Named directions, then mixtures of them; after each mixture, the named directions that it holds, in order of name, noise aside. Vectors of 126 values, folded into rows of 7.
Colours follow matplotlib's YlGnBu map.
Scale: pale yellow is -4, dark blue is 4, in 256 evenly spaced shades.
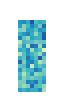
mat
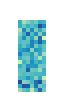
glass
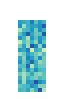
glass, mat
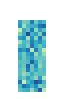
glass, mat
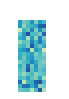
glass, mat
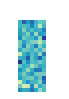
glass, mat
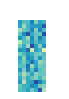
glass, mat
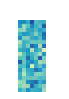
mat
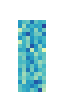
glass, mat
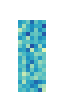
glass, mat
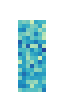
mat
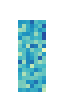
mat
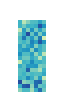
glass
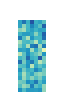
mat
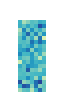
glass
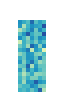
glass, mat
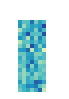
glass, mat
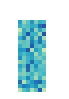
glass, mat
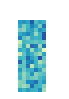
mat
